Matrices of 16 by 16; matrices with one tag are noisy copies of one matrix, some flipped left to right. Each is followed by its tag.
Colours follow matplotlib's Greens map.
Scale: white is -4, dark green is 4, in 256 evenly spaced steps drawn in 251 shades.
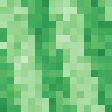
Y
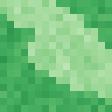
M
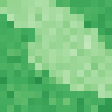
M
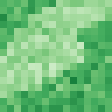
M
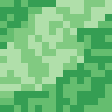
M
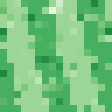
Y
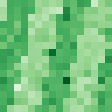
Y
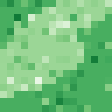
M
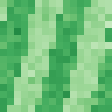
Y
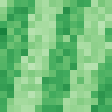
Y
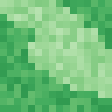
M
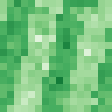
Y
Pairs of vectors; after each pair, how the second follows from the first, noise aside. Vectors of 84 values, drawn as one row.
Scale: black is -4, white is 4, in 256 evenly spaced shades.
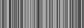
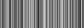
copied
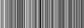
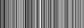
negated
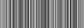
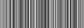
copied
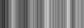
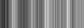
copied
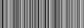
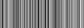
copied
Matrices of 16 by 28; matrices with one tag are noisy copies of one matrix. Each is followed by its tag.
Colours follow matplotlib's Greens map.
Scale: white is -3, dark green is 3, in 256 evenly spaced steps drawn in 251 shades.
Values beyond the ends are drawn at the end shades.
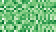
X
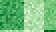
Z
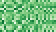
X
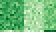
Z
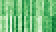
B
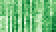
B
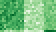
Z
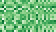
X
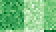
Z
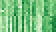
B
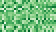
X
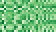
X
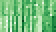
B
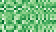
X
